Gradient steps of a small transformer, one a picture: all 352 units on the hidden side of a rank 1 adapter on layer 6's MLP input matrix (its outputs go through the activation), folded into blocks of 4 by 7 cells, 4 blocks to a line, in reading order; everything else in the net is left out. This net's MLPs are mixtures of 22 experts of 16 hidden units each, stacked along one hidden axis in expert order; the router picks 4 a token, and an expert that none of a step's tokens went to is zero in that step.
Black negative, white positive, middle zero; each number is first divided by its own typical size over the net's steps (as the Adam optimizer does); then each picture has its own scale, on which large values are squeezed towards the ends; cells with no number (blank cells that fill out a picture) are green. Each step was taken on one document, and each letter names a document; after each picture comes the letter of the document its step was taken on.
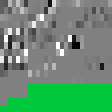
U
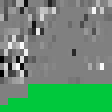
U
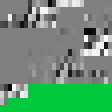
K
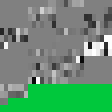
K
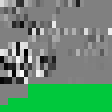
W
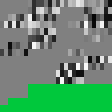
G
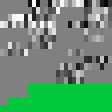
G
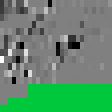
U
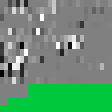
U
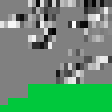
G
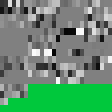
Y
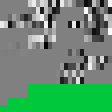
G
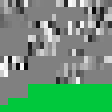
Y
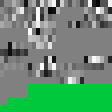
G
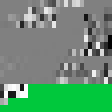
K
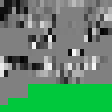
Y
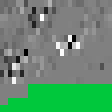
U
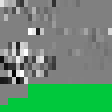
W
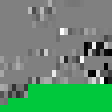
K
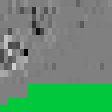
U
